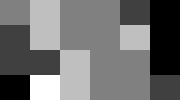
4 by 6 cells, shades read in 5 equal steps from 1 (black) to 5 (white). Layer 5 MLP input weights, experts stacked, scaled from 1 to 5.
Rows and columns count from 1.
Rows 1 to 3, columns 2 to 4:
4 3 3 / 4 3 3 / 2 4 3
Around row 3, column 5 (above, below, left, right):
4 3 3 1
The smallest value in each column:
1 2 3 3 2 1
